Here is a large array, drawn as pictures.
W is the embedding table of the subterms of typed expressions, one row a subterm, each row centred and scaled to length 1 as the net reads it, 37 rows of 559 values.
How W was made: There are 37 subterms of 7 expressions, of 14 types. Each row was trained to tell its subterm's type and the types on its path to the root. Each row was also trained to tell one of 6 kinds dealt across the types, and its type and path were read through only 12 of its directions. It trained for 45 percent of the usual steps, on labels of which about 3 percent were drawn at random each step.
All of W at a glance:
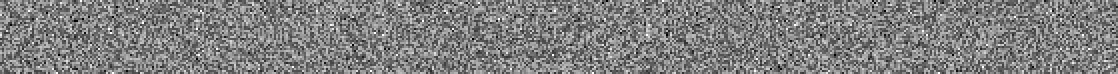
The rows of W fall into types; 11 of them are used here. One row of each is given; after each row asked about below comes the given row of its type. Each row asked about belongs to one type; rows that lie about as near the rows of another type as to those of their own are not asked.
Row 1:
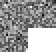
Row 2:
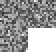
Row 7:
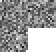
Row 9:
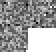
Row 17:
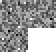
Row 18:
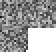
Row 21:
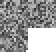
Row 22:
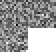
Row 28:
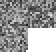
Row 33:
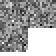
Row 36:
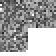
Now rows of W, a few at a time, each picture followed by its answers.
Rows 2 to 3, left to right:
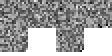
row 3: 18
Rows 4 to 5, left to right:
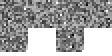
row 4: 36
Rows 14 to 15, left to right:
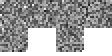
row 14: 2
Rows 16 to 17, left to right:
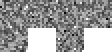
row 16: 28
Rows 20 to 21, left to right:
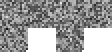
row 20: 28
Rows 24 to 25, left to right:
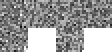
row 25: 9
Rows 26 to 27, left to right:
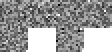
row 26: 2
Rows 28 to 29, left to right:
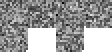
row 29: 1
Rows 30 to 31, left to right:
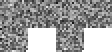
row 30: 9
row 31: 21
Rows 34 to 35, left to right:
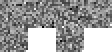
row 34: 1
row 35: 36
